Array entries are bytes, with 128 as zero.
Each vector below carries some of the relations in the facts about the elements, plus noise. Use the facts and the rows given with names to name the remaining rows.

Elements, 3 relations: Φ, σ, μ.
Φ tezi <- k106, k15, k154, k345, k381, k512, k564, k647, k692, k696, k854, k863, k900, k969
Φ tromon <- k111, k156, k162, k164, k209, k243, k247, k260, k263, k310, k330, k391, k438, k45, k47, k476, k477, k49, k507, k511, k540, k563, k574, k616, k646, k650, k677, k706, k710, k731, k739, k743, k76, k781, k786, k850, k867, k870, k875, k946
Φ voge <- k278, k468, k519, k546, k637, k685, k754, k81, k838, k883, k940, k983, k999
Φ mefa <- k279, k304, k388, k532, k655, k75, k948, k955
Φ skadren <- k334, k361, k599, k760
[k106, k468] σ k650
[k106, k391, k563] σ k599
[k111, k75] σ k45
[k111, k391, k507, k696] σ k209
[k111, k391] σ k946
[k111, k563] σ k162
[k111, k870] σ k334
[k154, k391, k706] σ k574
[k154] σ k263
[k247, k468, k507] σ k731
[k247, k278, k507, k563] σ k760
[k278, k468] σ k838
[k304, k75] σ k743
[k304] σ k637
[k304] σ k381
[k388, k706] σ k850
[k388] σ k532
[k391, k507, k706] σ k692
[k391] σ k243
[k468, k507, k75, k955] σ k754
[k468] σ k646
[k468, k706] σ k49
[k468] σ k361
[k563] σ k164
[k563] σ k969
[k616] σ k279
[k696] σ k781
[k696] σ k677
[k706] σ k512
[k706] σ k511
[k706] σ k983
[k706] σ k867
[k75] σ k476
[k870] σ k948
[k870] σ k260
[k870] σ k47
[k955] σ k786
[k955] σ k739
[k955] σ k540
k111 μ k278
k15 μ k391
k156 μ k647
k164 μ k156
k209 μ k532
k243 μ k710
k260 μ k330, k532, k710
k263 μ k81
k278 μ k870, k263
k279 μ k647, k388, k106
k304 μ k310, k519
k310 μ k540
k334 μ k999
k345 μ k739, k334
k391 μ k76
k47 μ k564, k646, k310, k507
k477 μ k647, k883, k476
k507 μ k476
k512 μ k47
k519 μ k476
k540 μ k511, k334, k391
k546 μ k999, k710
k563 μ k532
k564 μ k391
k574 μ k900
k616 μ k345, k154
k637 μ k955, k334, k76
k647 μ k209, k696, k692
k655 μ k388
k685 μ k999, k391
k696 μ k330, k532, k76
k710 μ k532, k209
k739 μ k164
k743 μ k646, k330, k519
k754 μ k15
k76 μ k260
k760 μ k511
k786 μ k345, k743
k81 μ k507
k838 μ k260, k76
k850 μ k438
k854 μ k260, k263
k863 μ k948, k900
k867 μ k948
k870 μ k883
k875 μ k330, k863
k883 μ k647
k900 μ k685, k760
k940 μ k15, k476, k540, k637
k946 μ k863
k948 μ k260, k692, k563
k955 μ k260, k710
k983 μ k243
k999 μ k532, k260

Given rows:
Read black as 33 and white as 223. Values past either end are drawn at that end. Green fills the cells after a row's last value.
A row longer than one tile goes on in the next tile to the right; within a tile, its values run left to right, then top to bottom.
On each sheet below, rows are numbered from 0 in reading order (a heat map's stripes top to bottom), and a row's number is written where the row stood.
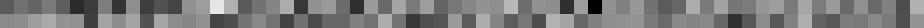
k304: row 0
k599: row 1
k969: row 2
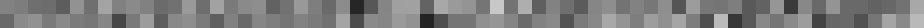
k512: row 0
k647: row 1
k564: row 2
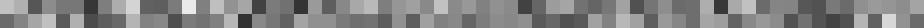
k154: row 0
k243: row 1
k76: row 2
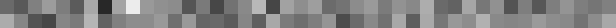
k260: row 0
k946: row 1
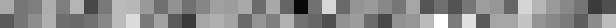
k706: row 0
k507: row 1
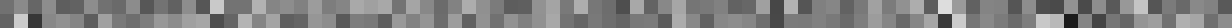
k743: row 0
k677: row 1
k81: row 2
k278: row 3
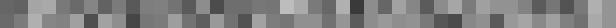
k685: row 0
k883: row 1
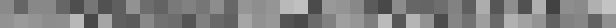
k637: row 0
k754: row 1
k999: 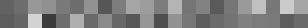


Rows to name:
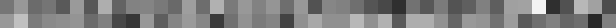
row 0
k381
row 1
k75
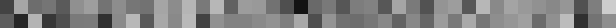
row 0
k563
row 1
k519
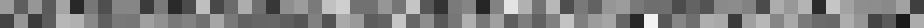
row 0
k334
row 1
k760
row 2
k696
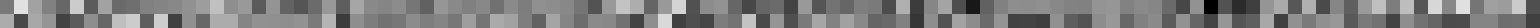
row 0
k247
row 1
k476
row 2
k616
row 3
k106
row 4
k532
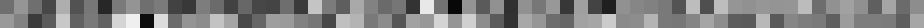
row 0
k870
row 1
k391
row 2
k692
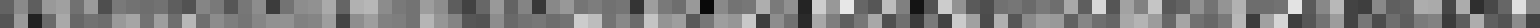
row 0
k47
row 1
k263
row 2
k388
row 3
k468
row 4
k279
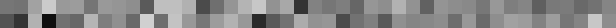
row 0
k209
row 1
k477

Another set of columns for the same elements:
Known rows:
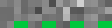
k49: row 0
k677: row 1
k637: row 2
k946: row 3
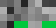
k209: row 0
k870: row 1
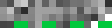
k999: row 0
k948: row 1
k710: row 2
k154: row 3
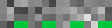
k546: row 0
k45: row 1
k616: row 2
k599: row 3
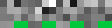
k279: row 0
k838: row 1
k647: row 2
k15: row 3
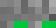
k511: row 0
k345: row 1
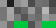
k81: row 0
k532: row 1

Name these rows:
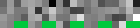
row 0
k164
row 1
k111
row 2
k468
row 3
k655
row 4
k706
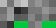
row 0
k685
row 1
k361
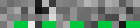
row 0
k650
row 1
k507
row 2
k969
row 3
k540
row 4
k754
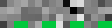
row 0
k260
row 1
k381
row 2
k278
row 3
k743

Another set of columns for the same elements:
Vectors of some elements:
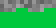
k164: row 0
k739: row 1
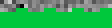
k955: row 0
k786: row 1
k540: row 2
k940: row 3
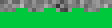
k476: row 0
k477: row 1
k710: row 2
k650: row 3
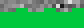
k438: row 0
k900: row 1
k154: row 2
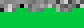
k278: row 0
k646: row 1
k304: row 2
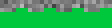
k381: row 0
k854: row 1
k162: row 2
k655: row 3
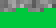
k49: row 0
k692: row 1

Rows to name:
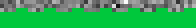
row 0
k647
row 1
k76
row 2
k969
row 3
k870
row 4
k706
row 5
k106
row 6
k883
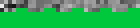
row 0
k391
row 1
k946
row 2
k731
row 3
k948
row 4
k637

